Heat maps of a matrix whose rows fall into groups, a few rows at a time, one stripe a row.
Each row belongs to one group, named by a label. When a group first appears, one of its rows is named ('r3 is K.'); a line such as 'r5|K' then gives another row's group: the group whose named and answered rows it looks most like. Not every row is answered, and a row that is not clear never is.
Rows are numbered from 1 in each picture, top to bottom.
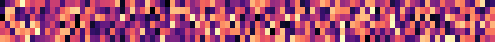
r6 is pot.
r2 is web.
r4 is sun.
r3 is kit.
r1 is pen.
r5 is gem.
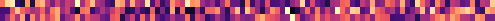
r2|sun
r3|pen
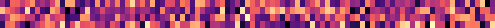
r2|pot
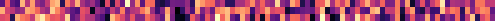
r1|pen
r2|gem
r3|gem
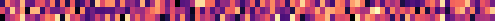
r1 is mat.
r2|sun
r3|pen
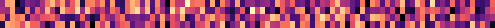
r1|web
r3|sun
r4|pot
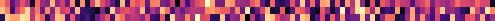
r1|mat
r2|gem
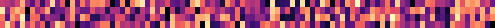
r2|sun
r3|sun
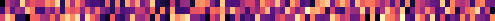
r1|pen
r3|web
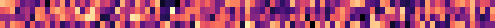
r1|mat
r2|web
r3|web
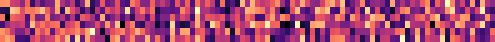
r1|pot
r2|pen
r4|pen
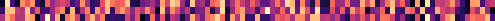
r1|kit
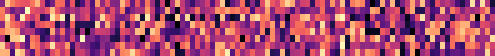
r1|pot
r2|gem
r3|pot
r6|sun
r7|gem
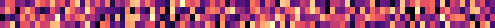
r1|web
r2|kit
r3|pen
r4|pot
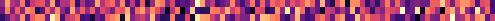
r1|mat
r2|kit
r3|pen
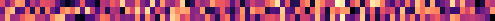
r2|web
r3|pot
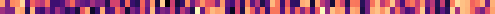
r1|sun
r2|sun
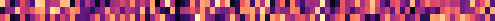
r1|gem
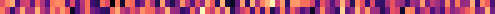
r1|pot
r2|gem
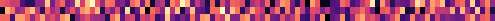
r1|web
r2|kit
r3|gem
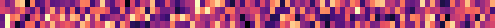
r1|sun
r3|web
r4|kit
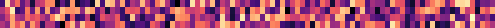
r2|web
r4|sun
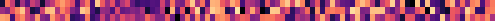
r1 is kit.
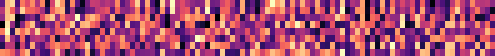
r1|pot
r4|kit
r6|mat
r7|kit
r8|pot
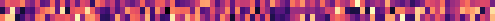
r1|mat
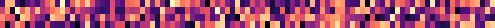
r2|gem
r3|pot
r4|sun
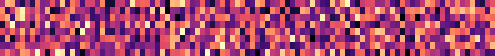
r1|web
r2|sun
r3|gem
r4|web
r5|sun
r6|kit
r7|sun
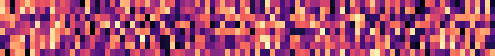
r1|gem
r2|gem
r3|mat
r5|gem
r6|pen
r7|pen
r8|sun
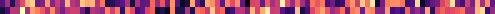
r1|kit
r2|pen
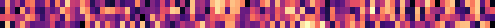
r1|kit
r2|kit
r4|mat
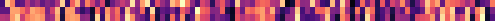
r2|pen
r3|pen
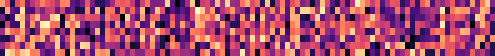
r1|gem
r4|pen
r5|mat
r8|pot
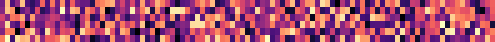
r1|mat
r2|web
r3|sun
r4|mat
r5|kit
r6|gem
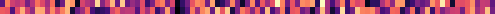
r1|mat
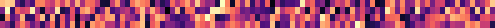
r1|web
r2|kit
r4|mat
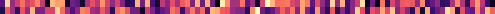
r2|kit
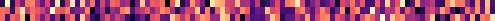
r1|kit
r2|gem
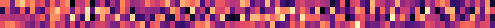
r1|gem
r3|pot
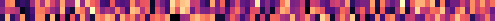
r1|web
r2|web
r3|mat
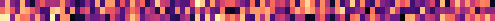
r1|mat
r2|pot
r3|gem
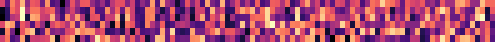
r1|sun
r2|pen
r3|pen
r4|pot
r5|kit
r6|mat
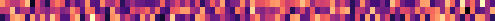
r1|pot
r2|web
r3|pen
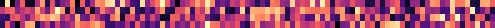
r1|mat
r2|pot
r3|pen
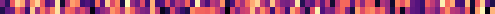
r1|pen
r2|pen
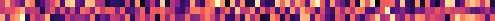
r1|kit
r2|mat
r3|sun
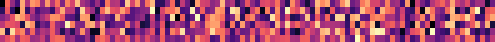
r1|pen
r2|kit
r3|sun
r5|sun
